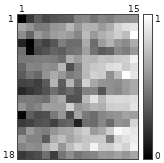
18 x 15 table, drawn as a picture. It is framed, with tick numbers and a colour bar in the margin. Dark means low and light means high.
Slope: up to the right. Stripes: horizontal, repeating 4 times. Ninth with the lowest average: top left.
